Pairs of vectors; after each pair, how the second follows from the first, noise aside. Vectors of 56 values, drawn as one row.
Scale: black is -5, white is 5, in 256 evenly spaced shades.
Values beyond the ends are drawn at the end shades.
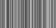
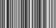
scaled up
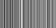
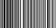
scaled up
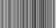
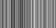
wrapped around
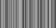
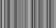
wrapped around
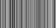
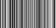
scaled up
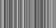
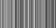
wrapped around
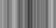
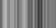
wrapped around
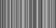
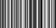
scaled up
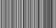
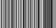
scaled up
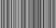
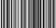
scaled up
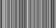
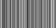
negated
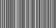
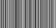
negated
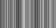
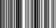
scaled up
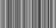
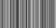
wrapped around
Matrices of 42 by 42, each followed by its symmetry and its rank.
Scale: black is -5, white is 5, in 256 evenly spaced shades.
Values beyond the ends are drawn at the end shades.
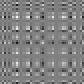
symmetric, rank one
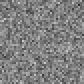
neither, full rank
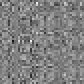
neither, rank five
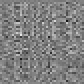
neither, rank five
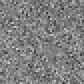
antisymmetric, full rank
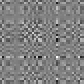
symmetric, rank three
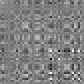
symmetric, rank three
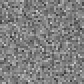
antisymmetric, full rank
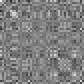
symmetric, rank three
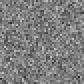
neither, full rank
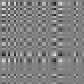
symmetric, rank one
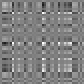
symmetric, rank one
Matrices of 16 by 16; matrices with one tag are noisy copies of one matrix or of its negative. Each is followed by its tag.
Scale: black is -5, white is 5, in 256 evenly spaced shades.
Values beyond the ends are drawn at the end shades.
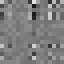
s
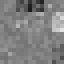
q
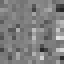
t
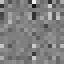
s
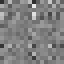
s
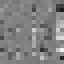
t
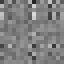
s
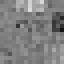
q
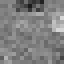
q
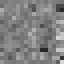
t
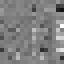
t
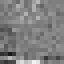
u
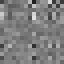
s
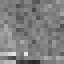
u
